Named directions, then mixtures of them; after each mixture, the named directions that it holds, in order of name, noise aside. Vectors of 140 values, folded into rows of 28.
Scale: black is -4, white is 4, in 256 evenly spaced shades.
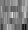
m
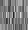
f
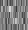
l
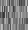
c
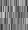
c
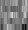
m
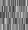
c, l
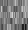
l, m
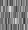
l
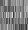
f, m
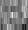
m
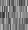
c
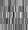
f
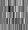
f, l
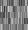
c, l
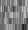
c, m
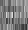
f, m
